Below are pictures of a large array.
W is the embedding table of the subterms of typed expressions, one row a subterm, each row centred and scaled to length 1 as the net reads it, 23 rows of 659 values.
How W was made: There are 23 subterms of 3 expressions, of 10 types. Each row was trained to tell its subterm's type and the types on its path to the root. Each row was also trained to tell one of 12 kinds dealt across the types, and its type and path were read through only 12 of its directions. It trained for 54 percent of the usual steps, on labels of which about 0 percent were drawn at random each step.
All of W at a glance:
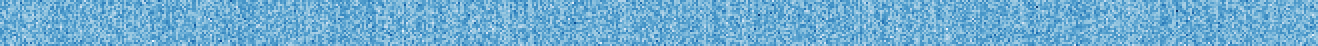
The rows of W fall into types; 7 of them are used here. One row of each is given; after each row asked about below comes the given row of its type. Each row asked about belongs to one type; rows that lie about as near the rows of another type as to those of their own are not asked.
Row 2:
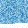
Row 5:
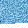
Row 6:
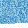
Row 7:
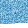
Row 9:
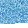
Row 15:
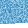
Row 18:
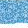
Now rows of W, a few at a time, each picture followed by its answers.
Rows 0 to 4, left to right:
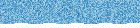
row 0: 2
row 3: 9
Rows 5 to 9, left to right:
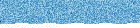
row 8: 9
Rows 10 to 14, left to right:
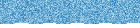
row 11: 15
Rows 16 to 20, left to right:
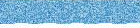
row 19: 9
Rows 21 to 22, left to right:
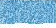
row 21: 2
